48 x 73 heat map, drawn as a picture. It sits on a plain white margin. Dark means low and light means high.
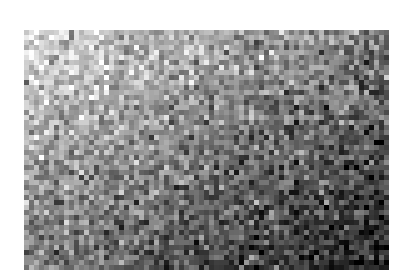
Histogram: bell-shaped. Stripes: none. Slope: up to the top left. Odd rows or columns: none. Average level on the scale: 50%. Mirror symmetry: none. Ninth with the lowest average: bottom right. Grain: fine. Ninth with the highest average: top left.
